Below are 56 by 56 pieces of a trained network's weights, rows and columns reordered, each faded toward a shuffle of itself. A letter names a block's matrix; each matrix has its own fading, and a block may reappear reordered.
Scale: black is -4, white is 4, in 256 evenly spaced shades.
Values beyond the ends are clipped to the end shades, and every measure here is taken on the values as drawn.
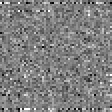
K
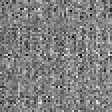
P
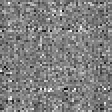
P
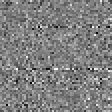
K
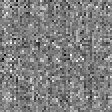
P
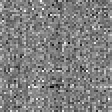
P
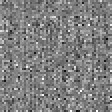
P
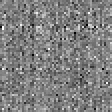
P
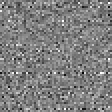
K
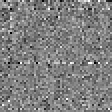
K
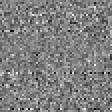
K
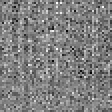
P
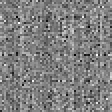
P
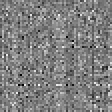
P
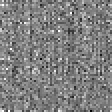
P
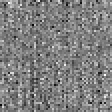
P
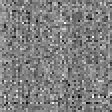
P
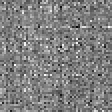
P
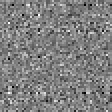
K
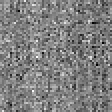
P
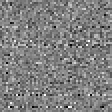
K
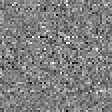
K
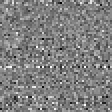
K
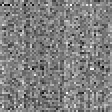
P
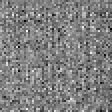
P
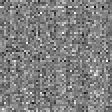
P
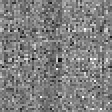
P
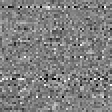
K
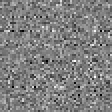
K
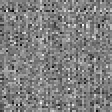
P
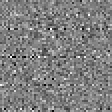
K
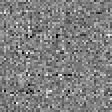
K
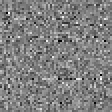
K
